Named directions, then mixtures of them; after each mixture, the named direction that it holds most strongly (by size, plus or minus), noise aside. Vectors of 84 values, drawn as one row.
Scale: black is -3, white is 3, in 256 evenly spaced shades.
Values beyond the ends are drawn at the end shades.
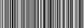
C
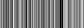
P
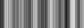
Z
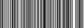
C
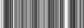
Z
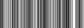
Z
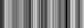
Z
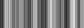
Z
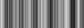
Z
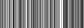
P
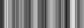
Z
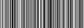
C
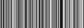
C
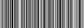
C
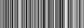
P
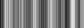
Z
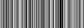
P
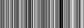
P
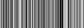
P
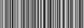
C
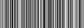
C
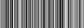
P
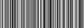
C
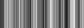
Z
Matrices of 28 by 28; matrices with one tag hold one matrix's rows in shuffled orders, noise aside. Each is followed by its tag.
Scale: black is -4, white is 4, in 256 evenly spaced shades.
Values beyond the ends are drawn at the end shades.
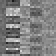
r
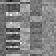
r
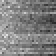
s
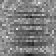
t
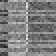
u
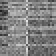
u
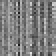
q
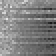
s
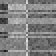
u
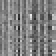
q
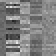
r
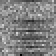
t
